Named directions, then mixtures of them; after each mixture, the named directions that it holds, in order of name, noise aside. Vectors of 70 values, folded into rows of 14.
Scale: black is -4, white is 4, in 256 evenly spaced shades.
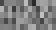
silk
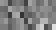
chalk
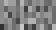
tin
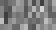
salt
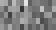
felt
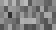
felt, tin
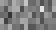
felt, salt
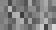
chalk, silk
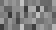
salt, tin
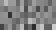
chalk, tin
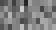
felt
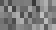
chalk, silk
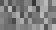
chalk, silk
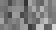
chalk, salt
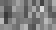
salt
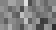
chalk, felt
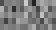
silk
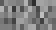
silk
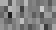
chalk, felt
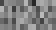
silk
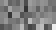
chalk, tin
